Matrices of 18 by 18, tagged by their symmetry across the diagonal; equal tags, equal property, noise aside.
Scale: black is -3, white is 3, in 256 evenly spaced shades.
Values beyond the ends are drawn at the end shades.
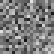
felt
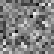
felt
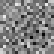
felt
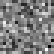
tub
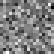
tub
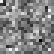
felt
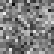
tub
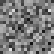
felt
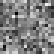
tub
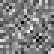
felt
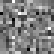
tub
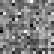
tub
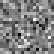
tub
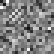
felt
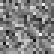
tub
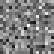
tub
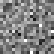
felt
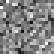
felt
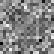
felt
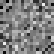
felt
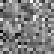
tub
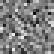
tub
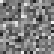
felt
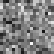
tub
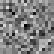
felt
